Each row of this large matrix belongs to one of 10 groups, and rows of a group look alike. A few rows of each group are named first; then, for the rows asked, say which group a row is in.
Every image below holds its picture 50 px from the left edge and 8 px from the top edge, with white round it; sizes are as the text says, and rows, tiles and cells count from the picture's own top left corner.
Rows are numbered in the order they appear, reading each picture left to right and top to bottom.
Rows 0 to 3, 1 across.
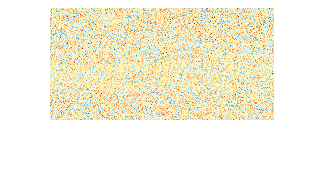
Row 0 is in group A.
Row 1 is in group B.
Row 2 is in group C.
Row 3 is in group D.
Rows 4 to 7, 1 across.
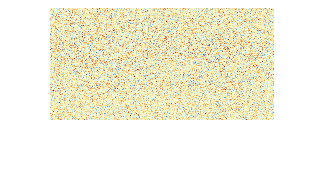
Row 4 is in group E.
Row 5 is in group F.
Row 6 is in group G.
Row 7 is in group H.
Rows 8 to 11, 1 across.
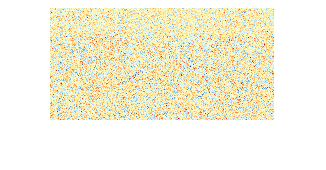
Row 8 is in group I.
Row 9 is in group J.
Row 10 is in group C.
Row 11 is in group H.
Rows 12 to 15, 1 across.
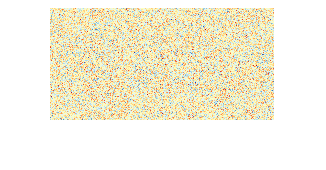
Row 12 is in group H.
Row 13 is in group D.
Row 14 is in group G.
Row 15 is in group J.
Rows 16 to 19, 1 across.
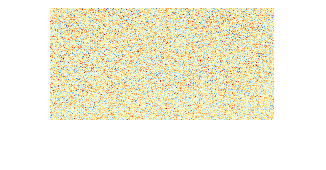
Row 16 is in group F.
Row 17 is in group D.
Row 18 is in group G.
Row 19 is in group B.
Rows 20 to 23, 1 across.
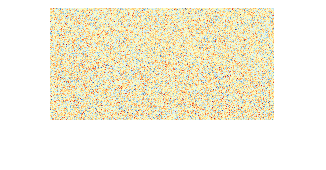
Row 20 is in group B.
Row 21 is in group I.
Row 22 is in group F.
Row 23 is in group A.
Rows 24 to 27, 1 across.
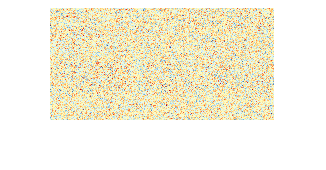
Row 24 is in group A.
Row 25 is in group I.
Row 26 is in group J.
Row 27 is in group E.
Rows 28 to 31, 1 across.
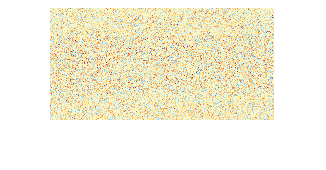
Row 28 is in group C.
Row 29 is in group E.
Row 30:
E
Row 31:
B
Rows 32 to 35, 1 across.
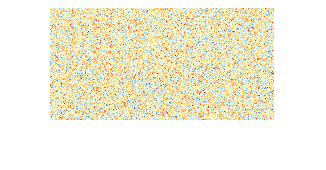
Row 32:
E
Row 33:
E
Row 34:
C
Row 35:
D
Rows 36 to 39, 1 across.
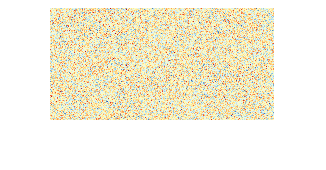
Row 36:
F
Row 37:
B
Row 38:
H
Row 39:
I
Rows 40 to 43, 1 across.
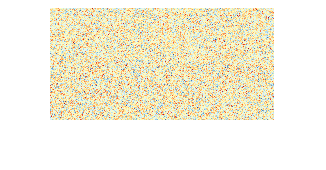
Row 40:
G
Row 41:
I
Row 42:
H
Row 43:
D
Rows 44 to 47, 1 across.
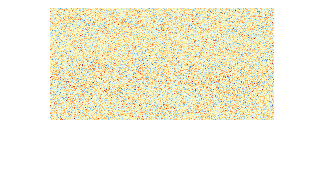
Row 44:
D
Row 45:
C
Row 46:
F
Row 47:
B
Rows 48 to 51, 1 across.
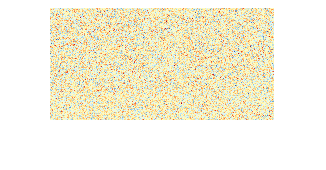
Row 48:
E
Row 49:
A
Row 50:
B
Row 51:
C
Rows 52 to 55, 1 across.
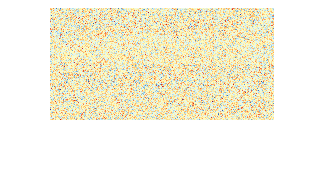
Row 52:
B
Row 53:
B
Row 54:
D
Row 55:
A
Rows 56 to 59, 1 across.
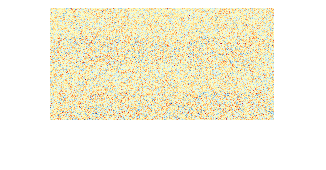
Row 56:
J
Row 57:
G
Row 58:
B
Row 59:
H
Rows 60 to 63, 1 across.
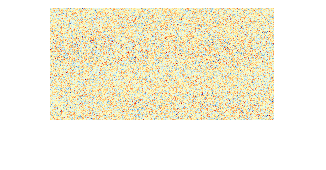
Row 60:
C
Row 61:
F
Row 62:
B
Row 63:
C
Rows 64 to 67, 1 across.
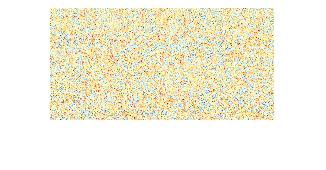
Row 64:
A
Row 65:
G
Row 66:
I
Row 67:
A
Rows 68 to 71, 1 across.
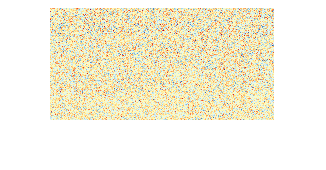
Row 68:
D
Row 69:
C
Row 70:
I
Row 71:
F
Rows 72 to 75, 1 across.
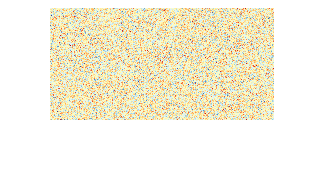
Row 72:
A
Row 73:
H
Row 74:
G
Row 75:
H
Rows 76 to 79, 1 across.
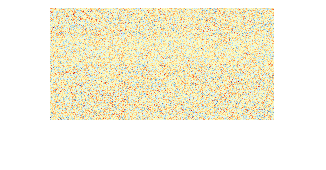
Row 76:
I
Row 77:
J
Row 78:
A
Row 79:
J
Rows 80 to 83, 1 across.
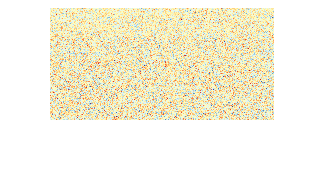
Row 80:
C
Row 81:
I
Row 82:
F
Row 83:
D
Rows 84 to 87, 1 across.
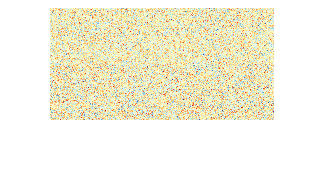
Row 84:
H
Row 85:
F
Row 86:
E
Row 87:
A
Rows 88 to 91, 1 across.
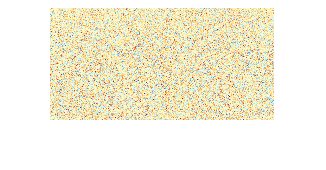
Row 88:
H
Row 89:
C
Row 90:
D
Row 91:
F
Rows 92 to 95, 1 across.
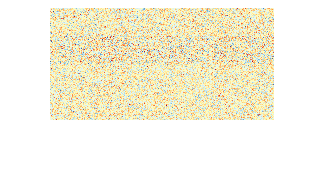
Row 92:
A
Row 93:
J
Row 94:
J
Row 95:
E
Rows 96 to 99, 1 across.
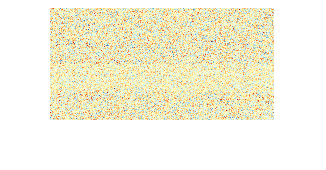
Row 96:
D
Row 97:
I
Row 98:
I
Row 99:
G
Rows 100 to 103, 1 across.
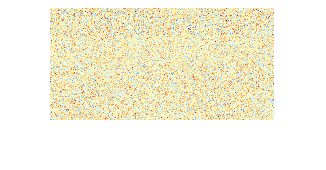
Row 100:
G
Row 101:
J
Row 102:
A
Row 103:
F
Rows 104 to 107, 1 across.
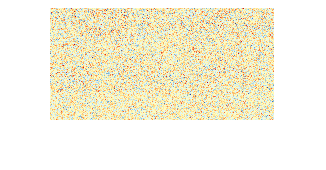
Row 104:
J
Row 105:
A
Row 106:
I
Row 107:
C
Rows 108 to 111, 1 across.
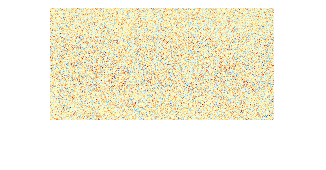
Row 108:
D
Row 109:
D
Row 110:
J
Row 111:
C
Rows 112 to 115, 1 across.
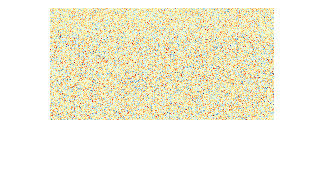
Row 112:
H
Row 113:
B
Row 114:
C
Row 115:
H
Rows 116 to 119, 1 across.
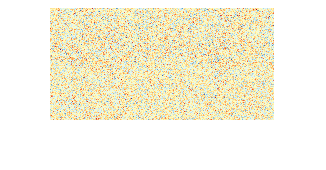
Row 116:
G
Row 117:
F
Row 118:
J
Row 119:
I
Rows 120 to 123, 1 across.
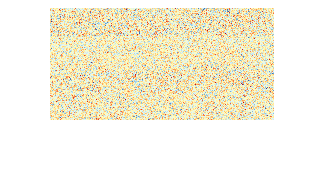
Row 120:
H
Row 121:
C
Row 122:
C
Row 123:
I
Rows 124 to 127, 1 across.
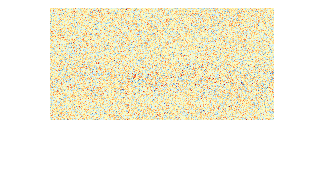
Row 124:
H
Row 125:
I
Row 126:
C
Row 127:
H
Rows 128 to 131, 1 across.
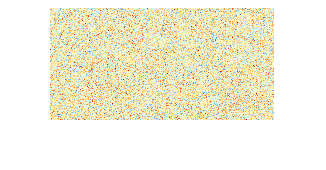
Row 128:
B
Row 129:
B
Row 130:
G
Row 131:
H
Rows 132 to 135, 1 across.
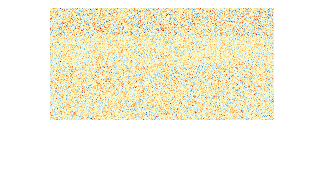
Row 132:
D
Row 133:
D
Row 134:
E
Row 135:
C
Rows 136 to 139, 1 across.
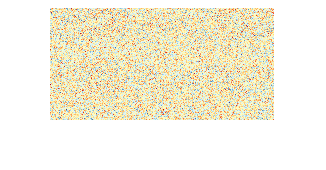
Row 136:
J
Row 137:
B
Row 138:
G
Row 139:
D
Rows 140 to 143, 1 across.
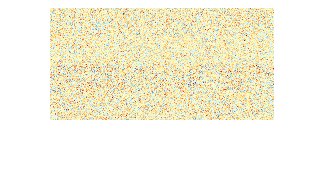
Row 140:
H
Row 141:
I
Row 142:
G
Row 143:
F
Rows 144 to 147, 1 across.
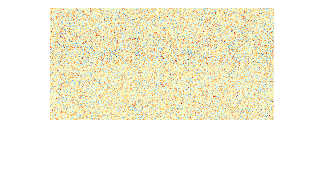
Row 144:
I
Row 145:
D
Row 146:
D
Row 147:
C
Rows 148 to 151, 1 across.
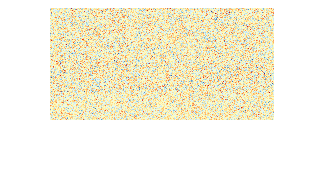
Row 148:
J
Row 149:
I
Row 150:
H
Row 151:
A
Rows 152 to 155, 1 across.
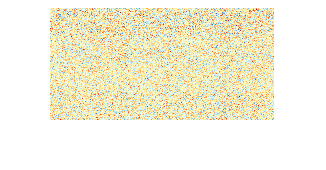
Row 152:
G
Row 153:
J
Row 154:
H
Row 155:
H
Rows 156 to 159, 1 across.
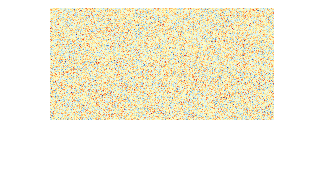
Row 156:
G
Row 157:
I
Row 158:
A
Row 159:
J
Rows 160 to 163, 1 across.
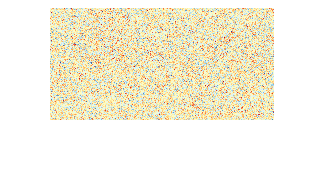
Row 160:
J
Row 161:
J
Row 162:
H
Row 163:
A
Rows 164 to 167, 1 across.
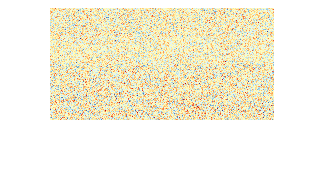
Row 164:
I
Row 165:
G
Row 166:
B
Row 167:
A
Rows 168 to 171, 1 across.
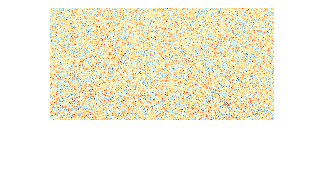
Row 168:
E
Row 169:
J
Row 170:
F
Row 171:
F
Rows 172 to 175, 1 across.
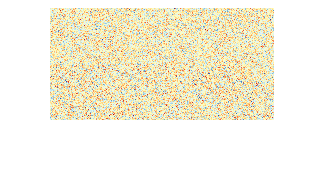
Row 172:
H
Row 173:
J
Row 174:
F
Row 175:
E
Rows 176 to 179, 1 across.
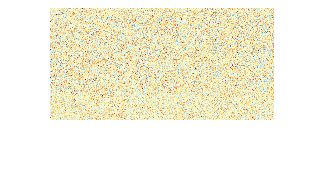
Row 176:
C
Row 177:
B
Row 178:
B
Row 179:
J
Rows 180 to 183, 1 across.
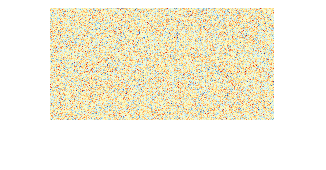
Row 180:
H
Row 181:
B
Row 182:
G
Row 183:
H
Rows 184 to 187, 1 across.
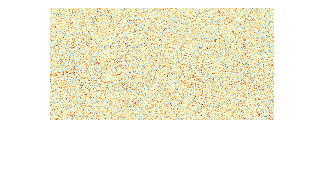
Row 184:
E
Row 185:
I
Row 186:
A
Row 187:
C
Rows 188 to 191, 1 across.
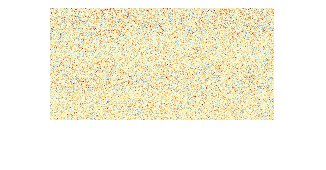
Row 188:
J
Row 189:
B
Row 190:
E
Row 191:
C
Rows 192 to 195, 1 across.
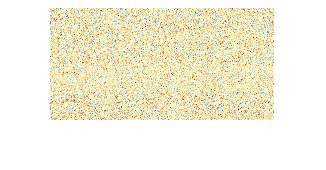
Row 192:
B
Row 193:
G
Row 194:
A
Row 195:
A
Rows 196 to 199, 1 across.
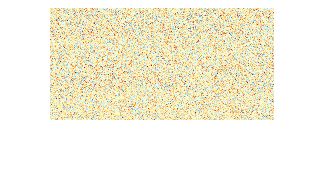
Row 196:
G
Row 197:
D
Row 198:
J
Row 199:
C
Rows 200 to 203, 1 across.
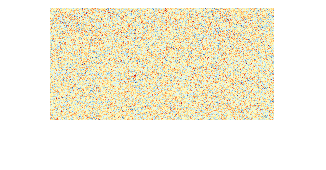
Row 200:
F
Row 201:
H
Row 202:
C
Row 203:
C
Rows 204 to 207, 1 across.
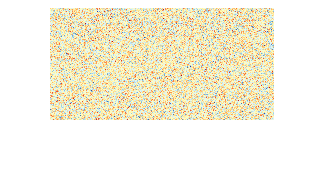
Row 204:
E
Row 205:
F
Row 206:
C
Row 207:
I
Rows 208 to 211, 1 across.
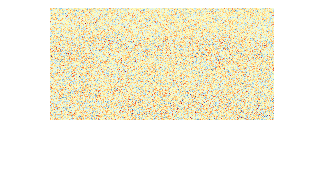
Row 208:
B
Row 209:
F
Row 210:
I
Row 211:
C
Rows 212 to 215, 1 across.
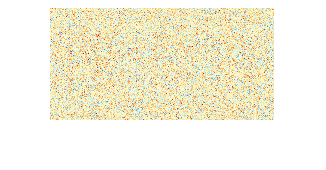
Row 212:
I
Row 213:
E
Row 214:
E
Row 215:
C
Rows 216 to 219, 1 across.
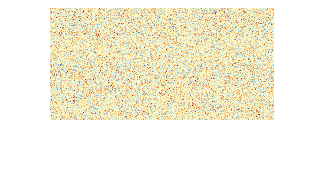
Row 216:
I
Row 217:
E
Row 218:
B
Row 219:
A
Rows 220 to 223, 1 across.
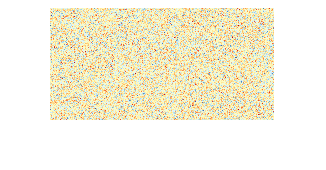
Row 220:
A
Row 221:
B
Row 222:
F
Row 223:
A
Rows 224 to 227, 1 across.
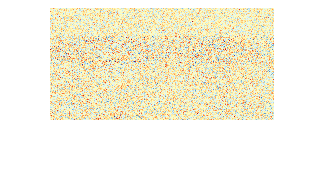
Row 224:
D
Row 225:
F
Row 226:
F
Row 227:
I
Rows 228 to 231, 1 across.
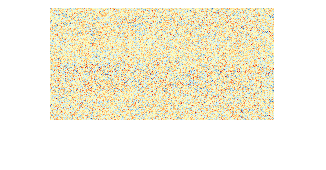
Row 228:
C
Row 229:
H
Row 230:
G
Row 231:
C
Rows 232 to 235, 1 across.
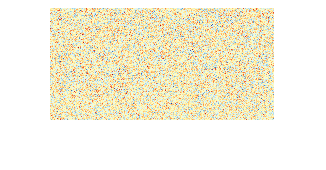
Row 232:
G
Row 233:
D
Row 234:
I
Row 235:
H
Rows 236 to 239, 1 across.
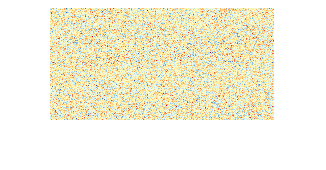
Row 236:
J
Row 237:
G
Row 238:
D
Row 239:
E
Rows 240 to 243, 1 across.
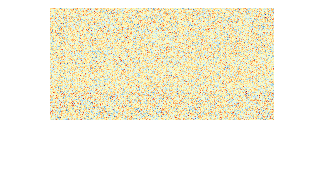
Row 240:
D
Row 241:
H
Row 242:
H
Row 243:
D
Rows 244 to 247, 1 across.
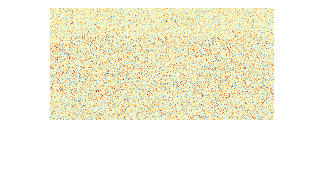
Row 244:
E
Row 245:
F
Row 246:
I
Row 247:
J
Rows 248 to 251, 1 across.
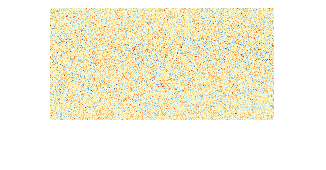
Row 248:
A
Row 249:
C
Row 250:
D
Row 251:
B
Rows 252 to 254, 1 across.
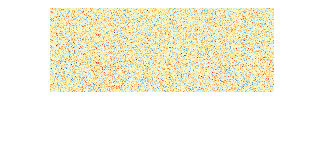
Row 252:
I
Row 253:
I
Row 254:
J
